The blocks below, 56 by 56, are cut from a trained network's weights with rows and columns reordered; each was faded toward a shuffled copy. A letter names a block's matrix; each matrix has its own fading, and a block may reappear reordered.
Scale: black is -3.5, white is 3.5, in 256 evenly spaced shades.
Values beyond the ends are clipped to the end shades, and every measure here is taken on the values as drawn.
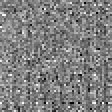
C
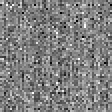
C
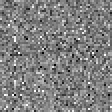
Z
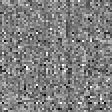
C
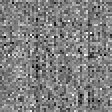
C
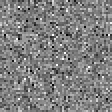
Z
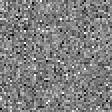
Z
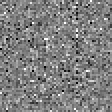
Z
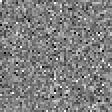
Z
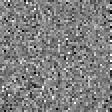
Z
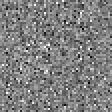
Z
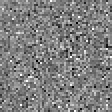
Z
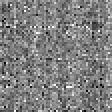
C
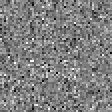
Z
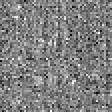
C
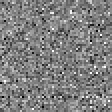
Z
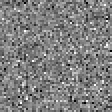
Z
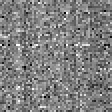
C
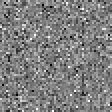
Z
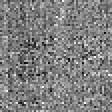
C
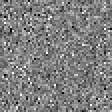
Z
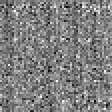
C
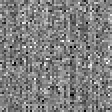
C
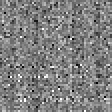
C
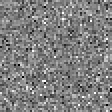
Z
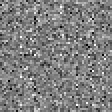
Z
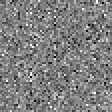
Z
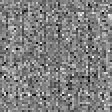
C
